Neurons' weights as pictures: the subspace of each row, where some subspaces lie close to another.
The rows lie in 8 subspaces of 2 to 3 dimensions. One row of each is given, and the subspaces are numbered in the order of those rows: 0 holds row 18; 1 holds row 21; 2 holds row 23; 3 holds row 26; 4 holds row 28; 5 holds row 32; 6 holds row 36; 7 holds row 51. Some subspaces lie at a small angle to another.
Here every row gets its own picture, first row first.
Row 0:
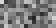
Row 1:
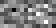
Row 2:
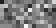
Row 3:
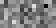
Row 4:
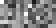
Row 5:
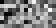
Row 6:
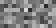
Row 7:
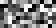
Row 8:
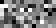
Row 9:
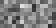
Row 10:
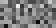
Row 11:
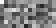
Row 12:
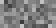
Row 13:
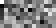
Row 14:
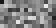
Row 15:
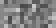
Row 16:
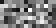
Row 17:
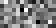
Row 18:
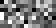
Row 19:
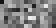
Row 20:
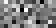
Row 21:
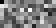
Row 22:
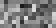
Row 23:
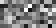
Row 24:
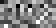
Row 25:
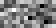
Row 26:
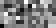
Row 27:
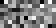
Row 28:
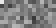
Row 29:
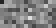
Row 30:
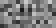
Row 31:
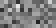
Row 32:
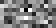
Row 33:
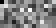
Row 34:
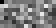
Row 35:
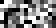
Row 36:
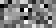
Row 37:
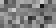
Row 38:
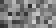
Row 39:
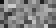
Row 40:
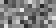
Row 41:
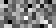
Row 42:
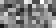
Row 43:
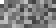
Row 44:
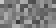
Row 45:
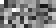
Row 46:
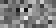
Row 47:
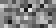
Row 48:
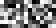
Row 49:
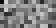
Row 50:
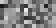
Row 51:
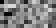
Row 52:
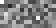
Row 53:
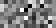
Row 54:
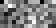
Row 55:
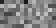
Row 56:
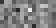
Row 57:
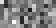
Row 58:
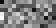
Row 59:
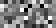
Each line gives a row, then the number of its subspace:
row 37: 0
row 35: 6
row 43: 4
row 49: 7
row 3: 1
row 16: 5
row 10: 3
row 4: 3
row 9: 2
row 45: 0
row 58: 0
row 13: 1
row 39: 7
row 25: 0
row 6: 5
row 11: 0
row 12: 7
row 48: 3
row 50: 6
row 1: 0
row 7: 2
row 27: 0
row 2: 2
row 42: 3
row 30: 3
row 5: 7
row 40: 6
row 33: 1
